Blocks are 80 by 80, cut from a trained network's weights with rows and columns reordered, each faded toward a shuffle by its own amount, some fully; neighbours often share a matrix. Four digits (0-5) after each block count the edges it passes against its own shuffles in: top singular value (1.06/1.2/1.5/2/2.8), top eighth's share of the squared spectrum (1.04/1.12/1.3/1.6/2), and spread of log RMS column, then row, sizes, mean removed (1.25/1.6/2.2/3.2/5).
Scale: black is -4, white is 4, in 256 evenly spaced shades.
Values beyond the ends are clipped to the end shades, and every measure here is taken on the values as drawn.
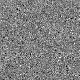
3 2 0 1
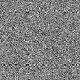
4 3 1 2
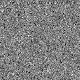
2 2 0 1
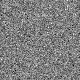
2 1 0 0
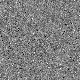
0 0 0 0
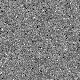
0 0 0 0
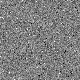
0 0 0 0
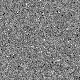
0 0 0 0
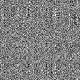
3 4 1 2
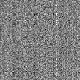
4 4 1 2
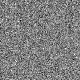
2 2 0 0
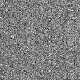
3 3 0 1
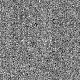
2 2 0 0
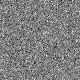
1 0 0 0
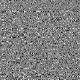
4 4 0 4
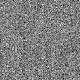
2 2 0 1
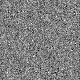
2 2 0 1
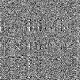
3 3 1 2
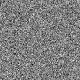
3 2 0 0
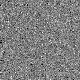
2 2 0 1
